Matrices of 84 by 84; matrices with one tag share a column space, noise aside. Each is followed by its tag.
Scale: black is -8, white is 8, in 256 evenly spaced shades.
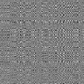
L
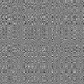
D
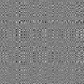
L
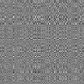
D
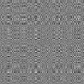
D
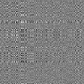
L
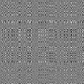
L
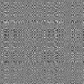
L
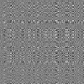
L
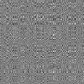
D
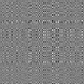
L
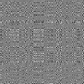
L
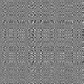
L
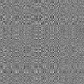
D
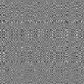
L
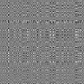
L
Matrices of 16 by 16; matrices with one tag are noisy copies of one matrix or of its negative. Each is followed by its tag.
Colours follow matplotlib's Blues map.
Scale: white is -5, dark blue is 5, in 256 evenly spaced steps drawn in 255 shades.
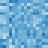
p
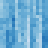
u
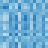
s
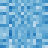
p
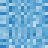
p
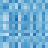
s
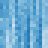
u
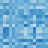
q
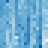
u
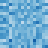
p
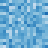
p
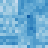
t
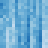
u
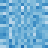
p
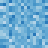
p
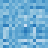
q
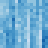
u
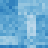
t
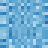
p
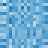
p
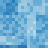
t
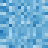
p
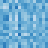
s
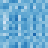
s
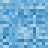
q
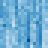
u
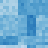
t
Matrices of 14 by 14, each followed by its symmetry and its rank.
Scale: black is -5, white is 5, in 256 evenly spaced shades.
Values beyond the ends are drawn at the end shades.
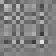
symmetric, rank two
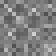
symmetric, rank three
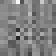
neither, rank three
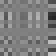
neither, rank one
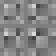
symmetric, rank two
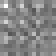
symmetric, rank two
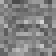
neither, rank three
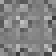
symmetric, rank two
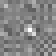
symmetric, rank three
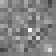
symmetric, rank three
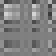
neither, rank one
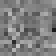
neither, rank three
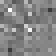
symmetric, rank three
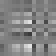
neither, rank one
